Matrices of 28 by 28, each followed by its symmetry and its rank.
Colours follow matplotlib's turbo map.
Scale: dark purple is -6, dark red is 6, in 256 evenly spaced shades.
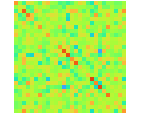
symmetric, rank five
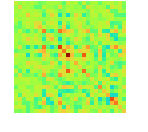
symmetric, rank five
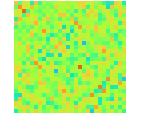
symmetric, full rank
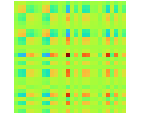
symmetric, rank one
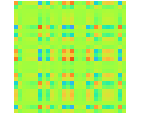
symmetric, rank one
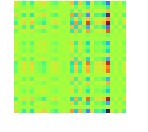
neither, rank one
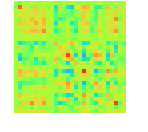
symmetric, rank three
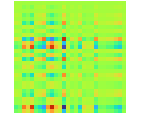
neither, rank one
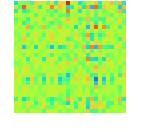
neither, rank three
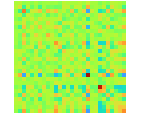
symmetric, rank three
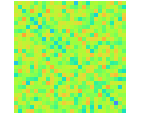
symmetric, full rank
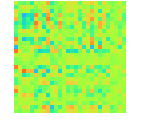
neither, rank three
